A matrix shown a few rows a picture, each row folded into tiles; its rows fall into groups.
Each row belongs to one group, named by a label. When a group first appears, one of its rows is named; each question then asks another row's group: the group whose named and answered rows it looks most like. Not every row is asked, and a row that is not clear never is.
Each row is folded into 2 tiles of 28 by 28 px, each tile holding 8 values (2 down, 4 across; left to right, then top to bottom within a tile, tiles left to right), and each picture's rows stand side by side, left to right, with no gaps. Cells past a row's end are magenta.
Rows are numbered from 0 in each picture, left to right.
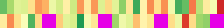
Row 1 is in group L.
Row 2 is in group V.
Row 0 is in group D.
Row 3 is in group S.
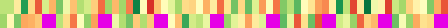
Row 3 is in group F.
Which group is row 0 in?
V
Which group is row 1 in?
D
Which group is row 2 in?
V
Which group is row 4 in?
V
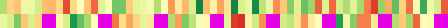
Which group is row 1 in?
L
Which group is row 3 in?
F
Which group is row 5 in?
V
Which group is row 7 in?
F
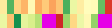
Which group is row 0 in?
F
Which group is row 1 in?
S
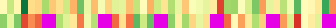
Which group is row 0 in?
V
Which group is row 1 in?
V
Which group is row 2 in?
S
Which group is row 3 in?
F
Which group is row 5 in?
S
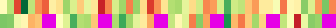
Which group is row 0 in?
V
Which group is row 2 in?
V
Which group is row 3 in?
D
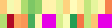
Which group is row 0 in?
D
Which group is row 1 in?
F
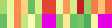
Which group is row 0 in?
F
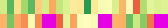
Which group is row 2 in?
L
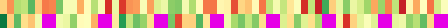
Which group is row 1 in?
F
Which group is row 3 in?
D
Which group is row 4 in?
L
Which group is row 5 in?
L
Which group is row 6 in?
S
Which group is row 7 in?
L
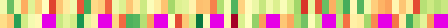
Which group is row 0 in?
F
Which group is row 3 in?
D
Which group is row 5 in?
L
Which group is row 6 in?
D
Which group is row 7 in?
L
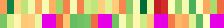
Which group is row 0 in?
V
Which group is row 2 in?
F
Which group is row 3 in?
S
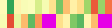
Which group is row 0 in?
D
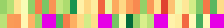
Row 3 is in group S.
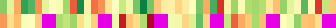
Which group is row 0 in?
S
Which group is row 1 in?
V
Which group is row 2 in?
D
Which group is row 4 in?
D
